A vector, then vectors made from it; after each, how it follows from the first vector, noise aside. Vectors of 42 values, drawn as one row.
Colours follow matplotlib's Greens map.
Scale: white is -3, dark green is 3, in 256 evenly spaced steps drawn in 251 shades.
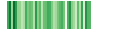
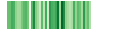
wrapped around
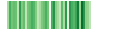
wrapped around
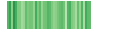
shrunk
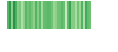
shrunk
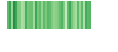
shrunk
